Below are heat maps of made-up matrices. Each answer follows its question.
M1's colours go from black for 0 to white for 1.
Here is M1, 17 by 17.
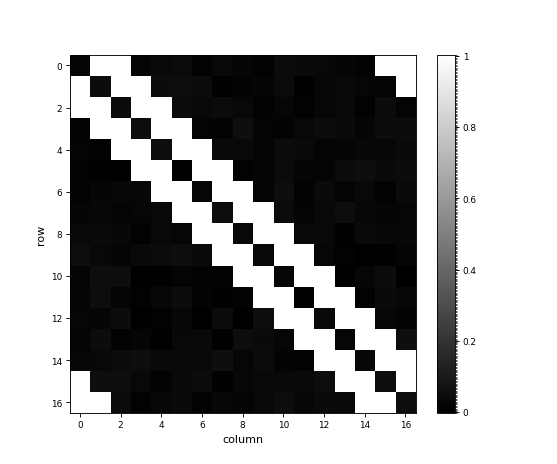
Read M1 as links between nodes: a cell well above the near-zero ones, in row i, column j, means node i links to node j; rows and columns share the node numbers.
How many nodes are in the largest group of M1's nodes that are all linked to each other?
3
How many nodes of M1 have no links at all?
0
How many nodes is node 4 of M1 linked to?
4
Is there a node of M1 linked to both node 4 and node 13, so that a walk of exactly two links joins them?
no
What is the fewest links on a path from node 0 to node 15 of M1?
1
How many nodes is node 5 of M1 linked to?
4
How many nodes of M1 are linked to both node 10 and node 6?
1
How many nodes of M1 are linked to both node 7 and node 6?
2
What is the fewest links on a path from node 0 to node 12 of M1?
3
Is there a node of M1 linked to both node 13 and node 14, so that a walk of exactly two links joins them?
yes
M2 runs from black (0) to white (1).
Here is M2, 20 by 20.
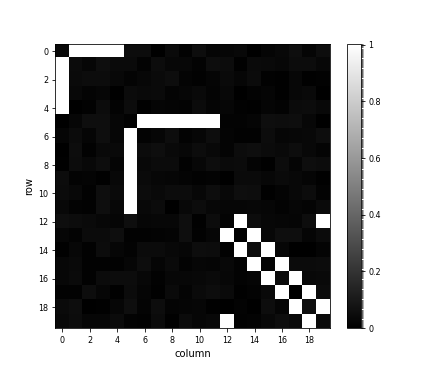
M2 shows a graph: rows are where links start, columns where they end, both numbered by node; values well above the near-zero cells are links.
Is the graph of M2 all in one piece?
no
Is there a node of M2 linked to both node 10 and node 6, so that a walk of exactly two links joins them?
yes
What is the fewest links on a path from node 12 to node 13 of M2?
1
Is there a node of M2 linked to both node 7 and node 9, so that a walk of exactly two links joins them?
yes
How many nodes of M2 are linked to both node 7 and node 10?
1
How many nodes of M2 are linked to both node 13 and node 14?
0
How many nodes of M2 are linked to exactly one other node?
10
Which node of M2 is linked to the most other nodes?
node 5
